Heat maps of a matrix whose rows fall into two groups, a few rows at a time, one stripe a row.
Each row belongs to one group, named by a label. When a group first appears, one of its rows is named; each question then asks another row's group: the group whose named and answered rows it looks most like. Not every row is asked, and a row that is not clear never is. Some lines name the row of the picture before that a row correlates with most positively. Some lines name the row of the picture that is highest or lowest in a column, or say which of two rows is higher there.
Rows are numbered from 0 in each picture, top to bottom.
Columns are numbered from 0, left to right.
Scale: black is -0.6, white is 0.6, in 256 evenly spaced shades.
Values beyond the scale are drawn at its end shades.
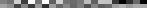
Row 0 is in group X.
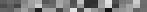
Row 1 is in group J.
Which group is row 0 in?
J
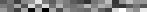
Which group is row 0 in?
J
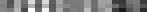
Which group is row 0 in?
X
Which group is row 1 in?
X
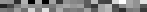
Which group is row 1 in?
J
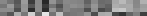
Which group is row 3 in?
X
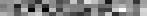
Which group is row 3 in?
J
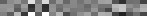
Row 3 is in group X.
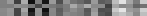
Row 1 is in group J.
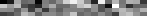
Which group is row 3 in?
J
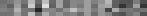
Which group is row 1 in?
X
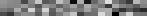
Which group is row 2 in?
X
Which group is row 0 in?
J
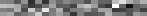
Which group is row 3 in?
J
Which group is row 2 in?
X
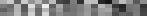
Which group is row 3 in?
X
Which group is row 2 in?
X
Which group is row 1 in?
X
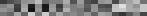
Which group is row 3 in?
X
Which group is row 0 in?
J
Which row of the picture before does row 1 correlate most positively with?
0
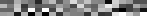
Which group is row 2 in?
X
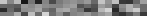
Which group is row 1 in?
J
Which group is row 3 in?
X
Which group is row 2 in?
J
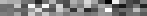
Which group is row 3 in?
X
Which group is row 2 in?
J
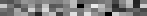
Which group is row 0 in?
J
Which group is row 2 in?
X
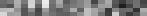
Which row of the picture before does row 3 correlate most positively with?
3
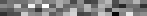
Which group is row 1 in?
X
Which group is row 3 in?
J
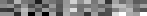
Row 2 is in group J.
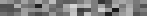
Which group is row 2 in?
J
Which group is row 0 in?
J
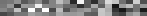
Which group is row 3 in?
J
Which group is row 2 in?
X
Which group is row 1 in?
J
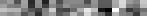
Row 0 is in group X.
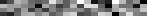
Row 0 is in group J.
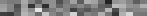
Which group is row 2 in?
J
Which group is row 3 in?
J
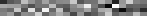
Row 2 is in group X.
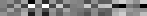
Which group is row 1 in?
X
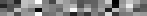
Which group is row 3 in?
J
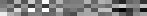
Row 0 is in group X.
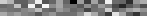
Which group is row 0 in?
J
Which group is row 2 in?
J
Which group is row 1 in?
X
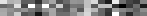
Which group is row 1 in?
X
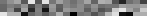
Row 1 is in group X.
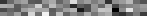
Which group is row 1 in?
J
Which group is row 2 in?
J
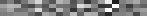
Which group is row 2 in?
J
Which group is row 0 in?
J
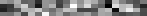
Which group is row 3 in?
X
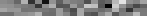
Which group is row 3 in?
J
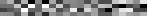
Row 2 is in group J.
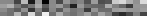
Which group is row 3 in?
X
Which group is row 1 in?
J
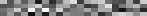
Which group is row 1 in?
J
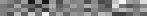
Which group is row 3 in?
X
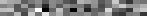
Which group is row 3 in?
X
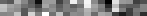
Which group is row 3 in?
X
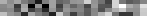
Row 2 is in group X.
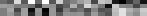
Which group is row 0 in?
X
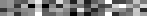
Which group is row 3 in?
J
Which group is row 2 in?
J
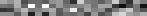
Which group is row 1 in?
X
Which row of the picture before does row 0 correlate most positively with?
2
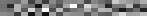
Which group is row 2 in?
X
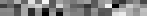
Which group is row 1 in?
J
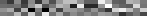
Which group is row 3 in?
X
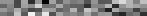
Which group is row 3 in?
X
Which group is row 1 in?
J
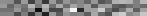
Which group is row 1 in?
X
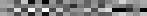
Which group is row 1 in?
J
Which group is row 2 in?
X
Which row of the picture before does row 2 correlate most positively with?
1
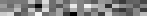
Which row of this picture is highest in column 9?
1
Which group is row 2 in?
X
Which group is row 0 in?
X
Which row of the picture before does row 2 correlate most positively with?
2
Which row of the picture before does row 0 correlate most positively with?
2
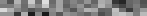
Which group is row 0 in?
X
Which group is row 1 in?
X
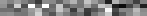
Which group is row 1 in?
X
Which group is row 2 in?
J
